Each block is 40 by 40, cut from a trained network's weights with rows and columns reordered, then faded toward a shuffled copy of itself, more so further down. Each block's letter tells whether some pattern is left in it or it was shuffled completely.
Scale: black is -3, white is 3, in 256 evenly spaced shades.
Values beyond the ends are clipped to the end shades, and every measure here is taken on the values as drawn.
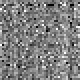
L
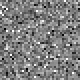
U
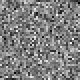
U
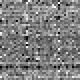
L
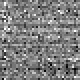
L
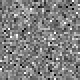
U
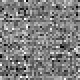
L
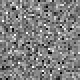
U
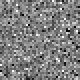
U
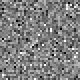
U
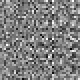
L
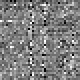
L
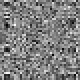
L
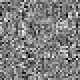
L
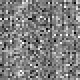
L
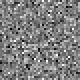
U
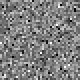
U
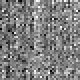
L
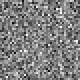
U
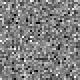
U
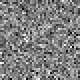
U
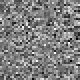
L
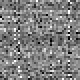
L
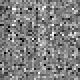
L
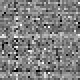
L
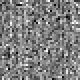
L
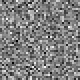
L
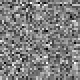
L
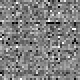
L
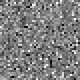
U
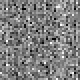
L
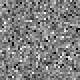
U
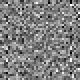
L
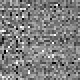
L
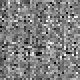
L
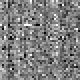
L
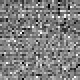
L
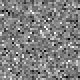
U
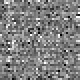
L
